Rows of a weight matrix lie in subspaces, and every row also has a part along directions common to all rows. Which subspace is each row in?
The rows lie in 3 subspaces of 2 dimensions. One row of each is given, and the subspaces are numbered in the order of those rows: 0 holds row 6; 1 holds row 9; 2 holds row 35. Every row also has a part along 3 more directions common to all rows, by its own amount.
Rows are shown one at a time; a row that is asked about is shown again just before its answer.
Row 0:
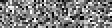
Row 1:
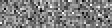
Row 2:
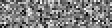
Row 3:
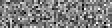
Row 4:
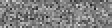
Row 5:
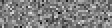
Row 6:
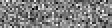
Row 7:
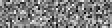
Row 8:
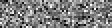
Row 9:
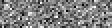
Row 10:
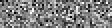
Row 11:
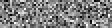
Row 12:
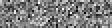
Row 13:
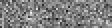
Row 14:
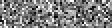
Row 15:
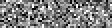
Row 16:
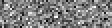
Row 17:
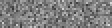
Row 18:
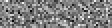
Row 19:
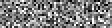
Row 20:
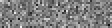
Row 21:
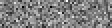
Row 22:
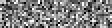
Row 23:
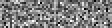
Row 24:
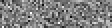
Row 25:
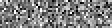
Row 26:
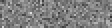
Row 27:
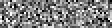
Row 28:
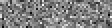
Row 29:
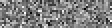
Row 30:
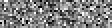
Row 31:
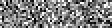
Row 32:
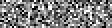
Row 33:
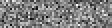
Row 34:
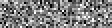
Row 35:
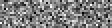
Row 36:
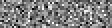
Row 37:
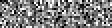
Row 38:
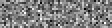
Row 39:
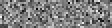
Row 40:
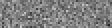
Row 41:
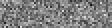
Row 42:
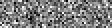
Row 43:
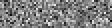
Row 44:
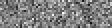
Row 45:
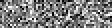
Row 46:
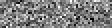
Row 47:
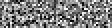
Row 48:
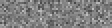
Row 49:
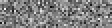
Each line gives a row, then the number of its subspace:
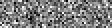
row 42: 1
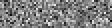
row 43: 1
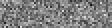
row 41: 0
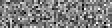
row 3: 2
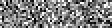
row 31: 2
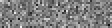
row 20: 2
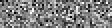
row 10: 2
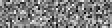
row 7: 2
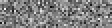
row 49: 2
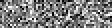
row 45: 2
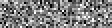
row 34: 0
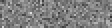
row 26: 0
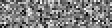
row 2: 1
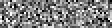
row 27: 1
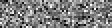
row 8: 0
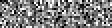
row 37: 2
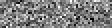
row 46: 0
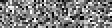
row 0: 2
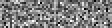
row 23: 0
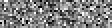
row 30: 1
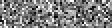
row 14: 1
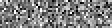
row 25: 2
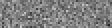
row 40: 2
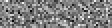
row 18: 0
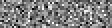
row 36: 0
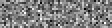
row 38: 1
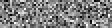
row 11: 1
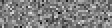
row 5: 1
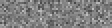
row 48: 1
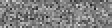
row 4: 0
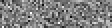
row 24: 0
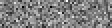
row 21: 1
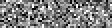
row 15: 0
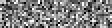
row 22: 2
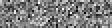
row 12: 2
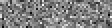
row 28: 1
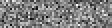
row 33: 0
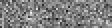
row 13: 0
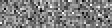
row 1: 2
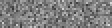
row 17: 2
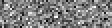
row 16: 1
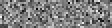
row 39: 1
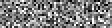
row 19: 0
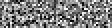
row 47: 0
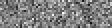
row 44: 2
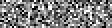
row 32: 0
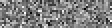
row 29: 1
